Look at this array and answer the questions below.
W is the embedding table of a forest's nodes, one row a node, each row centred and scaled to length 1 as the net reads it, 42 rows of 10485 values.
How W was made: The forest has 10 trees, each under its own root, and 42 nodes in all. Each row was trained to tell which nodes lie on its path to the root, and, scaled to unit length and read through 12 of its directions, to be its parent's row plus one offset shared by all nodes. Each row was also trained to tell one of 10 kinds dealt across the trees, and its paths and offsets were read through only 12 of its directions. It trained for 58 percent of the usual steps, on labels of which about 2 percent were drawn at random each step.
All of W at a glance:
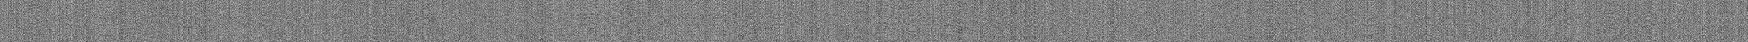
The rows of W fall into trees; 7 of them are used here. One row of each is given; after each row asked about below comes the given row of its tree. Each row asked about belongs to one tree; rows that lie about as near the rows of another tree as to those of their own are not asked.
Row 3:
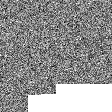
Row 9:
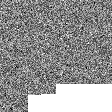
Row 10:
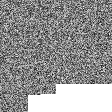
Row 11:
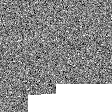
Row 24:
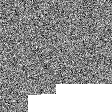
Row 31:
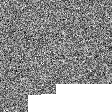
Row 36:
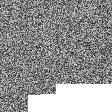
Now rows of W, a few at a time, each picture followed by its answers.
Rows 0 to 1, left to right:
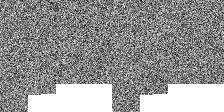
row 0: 31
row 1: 11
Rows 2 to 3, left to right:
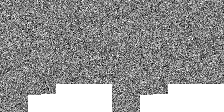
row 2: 9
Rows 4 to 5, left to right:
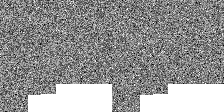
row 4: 31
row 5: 9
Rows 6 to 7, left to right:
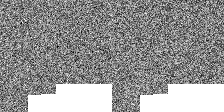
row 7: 31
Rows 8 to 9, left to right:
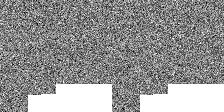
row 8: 9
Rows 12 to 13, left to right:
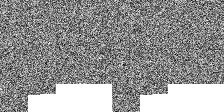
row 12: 36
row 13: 3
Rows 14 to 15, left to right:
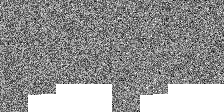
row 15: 31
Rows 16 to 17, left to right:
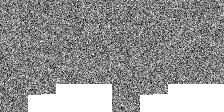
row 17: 24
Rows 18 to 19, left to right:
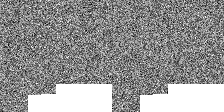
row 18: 24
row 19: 36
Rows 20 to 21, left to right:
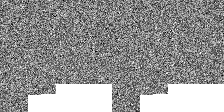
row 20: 10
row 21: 36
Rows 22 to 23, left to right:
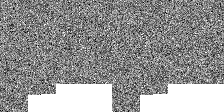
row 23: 9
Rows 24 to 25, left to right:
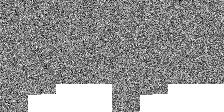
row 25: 10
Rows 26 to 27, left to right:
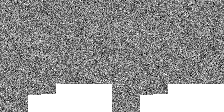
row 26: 9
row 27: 3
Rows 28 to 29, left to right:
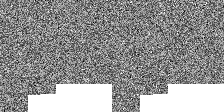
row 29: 11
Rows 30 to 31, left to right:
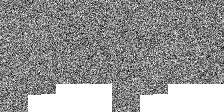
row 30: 11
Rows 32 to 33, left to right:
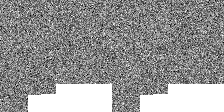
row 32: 11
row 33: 11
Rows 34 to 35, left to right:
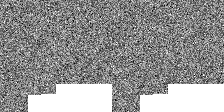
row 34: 31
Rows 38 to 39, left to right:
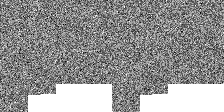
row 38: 36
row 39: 11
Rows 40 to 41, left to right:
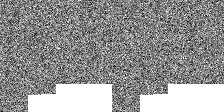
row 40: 24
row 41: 9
